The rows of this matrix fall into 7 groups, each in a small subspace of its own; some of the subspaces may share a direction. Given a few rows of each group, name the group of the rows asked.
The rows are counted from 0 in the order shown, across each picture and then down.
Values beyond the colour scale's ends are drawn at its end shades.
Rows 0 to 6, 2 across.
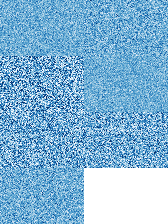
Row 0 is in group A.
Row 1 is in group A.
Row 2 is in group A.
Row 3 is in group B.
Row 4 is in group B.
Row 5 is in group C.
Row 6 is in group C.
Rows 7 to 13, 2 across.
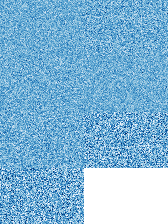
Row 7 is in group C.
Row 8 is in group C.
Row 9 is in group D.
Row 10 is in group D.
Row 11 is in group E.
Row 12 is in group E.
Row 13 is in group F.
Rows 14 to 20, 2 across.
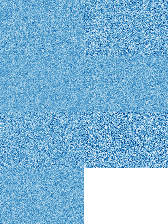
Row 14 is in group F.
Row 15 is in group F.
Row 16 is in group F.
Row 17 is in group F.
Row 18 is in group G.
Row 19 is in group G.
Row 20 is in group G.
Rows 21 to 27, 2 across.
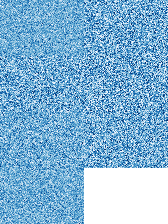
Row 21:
C
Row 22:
E
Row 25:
D
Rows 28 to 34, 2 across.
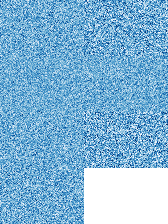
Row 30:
G
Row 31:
G
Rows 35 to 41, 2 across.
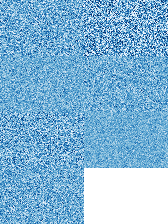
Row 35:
E
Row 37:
E
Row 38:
D
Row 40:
C
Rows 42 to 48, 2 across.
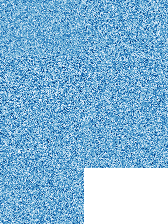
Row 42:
F
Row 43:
A
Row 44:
E
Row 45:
C
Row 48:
B
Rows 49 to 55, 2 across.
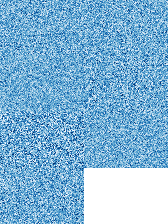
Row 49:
E
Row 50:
D
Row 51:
D
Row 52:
F
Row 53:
F
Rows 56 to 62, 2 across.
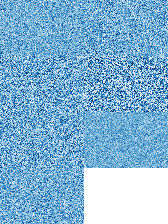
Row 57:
B
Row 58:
C
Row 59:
D
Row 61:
G
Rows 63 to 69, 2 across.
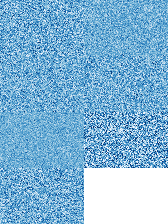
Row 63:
D
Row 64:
G
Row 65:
C
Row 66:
F
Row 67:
F
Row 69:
D
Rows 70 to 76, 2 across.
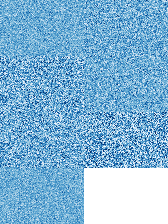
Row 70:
A
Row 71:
A
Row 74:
D
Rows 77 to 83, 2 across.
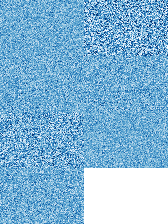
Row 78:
E
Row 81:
F
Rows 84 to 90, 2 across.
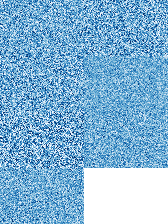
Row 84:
D
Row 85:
A
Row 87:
G
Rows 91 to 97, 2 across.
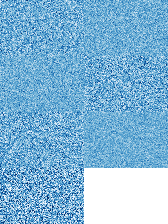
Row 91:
A
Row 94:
D
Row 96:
D
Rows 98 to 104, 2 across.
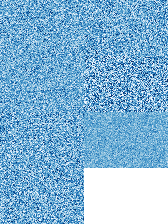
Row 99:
B
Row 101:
F
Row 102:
F
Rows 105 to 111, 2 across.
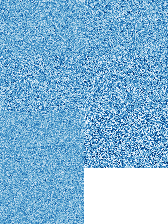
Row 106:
C
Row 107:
D
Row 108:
D
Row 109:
E
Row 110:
F
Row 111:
C
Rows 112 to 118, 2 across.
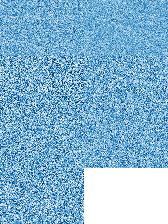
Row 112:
C
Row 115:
D
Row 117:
F
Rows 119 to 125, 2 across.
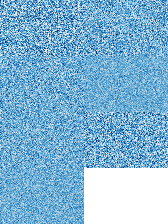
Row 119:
C
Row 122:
A
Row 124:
G
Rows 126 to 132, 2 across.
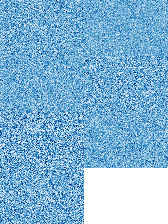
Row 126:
D
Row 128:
D
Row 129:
F
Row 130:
C
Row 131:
E
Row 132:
G
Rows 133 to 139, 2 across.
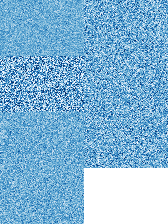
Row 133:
D
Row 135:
E
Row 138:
C
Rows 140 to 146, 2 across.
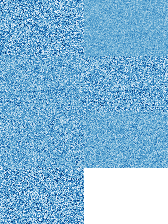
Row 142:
E
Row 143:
E
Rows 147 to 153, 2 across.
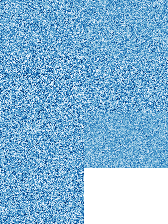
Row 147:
D
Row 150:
E
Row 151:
C
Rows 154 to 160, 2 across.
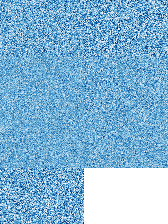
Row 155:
A
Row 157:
A
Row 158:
F
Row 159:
D
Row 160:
E
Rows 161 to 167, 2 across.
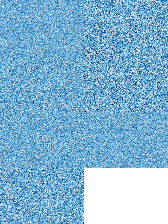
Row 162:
B
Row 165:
C
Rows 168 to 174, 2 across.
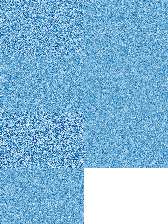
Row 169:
C
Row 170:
F
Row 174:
E
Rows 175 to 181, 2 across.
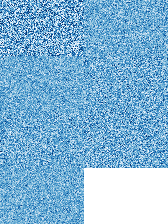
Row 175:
A
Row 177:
D
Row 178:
F
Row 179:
F
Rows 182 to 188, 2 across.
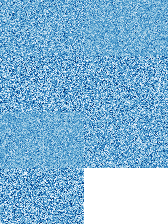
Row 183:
C
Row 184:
E
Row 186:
F
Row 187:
C
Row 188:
C
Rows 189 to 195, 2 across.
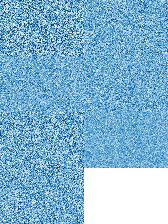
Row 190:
D
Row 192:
E
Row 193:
A
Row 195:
B
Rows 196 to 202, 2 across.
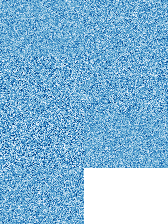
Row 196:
A
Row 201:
B
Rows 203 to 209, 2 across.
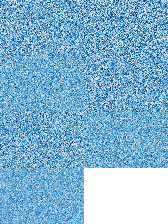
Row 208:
C
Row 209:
F
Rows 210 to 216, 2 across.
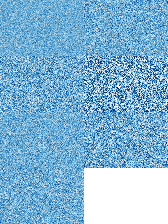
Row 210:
E
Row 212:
B
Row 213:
D
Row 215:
D
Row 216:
D
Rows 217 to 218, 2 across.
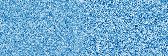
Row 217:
G
